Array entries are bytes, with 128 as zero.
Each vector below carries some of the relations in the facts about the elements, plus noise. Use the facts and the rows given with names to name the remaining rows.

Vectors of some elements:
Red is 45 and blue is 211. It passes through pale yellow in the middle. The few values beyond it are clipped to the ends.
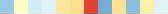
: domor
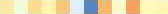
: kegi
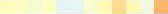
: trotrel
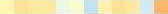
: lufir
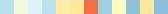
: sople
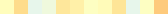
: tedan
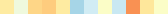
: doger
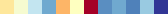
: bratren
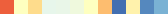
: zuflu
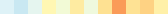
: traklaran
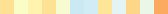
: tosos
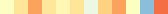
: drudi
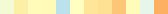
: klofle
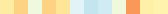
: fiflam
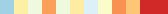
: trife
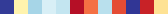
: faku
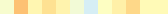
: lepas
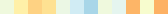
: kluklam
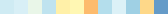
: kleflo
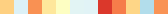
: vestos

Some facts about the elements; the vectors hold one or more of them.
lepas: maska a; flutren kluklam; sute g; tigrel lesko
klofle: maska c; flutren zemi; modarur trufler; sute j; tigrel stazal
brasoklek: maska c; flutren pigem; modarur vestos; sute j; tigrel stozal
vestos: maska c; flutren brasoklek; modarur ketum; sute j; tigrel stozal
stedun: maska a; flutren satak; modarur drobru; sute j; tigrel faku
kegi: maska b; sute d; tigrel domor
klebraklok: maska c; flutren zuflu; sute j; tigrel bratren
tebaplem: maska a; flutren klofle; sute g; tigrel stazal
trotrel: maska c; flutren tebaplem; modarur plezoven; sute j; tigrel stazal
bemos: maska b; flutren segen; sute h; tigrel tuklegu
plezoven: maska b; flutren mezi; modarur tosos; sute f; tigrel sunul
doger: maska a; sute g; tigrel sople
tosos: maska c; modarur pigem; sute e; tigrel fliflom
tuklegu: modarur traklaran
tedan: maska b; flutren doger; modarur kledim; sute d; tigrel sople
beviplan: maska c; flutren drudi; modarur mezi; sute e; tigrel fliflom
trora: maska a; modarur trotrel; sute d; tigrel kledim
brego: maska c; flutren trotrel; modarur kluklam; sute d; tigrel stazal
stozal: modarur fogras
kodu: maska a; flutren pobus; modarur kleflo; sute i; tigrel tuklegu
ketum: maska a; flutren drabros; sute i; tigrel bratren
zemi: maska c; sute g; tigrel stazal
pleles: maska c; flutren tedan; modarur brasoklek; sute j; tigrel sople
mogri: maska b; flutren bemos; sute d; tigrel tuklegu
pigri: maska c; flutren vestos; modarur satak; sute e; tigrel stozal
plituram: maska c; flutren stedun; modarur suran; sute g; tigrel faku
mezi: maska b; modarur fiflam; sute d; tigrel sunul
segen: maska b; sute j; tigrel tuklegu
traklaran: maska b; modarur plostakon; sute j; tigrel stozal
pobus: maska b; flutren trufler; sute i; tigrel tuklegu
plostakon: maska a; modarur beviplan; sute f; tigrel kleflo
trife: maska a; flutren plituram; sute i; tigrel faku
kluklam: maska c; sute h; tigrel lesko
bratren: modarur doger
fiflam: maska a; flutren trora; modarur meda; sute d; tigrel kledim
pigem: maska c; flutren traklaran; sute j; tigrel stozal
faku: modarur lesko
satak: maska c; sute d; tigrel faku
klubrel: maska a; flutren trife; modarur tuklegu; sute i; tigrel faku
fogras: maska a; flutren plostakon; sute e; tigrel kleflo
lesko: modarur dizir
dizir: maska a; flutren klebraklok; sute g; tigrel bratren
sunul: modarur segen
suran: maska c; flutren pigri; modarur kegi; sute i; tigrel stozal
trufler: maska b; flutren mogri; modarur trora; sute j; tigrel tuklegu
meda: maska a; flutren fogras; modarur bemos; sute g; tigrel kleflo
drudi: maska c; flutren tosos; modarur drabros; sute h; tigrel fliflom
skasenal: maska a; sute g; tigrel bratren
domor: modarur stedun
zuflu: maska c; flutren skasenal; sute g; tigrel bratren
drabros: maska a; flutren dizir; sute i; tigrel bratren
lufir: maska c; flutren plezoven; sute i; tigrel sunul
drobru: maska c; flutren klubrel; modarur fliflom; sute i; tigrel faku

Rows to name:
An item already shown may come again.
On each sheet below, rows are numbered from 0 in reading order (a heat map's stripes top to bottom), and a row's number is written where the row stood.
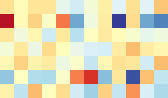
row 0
tosos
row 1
drabros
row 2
trufler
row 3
meda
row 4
lufir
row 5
stozal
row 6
bemos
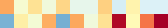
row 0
mogri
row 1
plituram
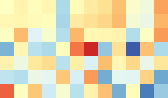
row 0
klofle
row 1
klofle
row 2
pigri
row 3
stozal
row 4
zemi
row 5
fliflom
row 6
klebraklok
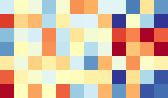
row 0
lesko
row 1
dizir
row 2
stedun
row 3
drobru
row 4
kegi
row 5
skasenal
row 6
ketum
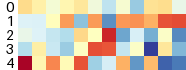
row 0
fogras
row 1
satak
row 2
tuklegu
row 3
sunul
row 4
ketum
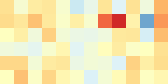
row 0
tosos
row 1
pleles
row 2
beviplan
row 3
plezoven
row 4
trora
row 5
lepas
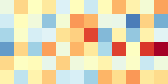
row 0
suran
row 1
lesko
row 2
domor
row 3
klubrel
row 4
pobus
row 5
pigem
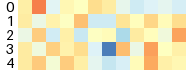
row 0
kodu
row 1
mezi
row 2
brego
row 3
kegi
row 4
fiflam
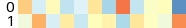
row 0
segen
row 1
brego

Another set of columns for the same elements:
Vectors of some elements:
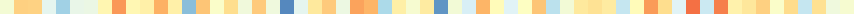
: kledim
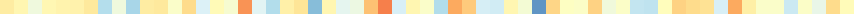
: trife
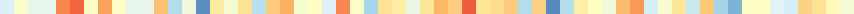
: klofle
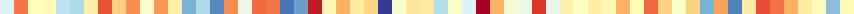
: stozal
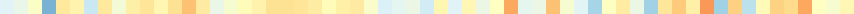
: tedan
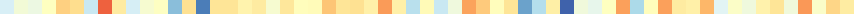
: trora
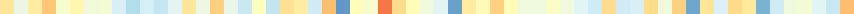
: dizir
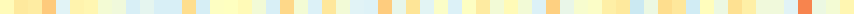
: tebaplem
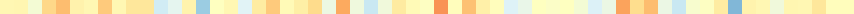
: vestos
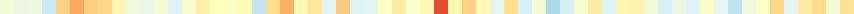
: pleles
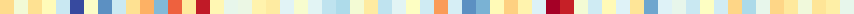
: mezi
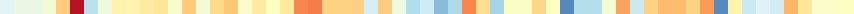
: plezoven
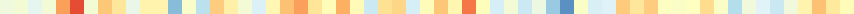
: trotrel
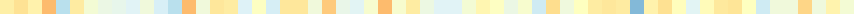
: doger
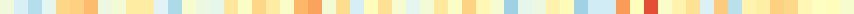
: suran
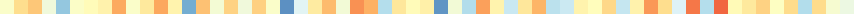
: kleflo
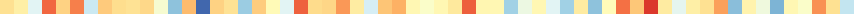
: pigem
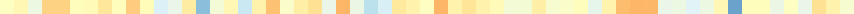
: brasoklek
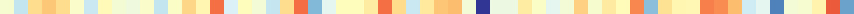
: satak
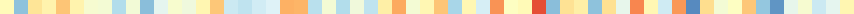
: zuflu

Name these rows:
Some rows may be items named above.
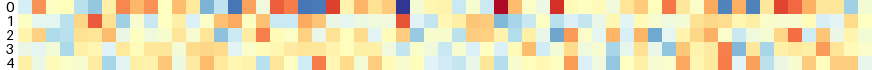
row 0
stozal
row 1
drobru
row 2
kodu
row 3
tedan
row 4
kegi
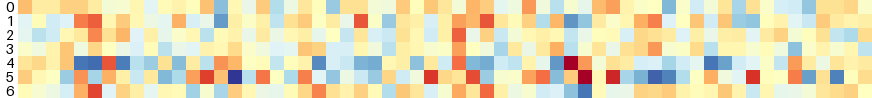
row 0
stedun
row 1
klofle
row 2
drudi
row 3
zemi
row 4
meda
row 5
klubrel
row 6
trotrel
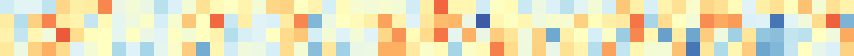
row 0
brego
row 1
satak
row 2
klebraklok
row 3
skasenal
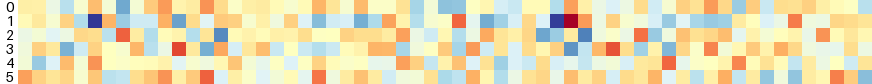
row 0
pobus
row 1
fiflam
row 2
trora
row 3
faku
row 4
kluklam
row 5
segen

